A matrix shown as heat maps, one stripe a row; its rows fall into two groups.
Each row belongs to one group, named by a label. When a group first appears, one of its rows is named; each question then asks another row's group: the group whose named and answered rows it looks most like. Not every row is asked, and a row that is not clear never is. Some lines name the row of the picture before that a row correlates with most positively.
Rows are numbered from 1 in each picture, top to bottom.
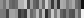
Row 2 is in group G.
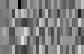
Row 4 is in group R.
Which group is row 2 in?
R
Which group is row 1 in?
G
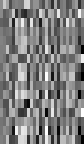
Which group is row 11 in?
R
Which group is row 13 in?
G
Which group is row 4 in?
R
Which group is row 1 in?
R
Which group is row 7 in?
G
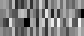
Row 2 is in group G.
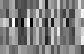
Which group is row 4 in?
G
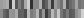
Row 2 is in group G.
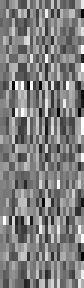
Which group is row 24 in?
R
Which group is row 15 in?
G
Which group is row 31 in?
G
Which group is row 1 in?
G
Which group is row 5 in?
R
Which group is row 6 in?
G
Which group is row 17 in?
R
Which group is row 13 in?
R
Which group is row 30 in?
G
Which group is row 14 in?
G
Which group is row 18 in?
G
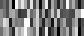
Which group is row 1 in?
R
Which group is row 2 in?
G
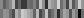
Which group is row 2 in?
R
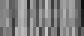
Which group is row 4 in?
R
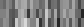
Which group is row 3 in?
R
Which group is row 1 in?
R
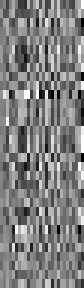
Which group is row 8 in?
G
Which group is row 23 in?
R
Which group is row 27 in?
R
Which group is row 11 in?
R
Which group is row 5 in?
G
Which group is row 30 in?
R
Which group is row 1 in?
G
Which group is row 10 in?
G
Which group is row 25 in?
G
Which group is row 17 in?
G
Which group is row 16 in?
G
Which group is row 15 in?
G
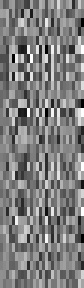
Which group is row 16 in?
R
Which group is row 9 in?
R
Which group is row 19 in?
G
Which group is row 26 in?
R
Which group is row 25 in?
R
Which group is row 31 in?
G
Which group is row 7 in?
R
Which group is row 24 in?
G
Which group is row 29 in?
R
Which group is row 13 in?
G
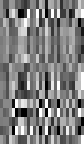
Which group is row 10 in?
G
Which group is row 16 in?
G
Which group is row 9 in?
G
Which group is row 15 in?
R
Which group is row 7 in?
R
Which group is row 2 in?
G
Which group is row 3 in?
R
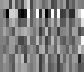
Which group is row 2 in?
G
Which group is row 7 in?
R
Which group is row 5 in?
G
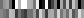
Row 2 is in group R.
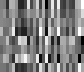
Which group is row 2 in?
G
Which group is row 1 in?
G
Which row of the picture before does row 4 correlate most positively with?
2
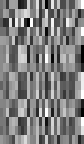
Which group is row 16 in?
R
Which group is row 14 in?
G
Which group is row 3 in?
R
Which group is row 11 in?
G
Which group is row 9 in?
G
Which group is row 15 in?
G
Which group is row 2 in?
R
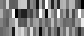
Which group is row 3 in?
G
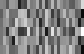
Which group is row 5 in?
R
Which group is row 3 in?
R
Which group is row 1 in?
G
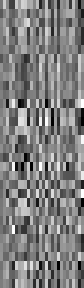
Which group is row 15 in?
R
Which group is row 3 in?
R
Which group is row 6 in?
R
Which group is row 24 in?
R
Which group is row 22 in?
G
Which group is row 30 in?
R
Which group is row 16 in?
G
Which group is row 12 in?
G
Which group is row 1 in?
R
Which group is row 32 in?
R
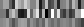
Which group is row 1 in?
R
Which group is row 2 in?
G
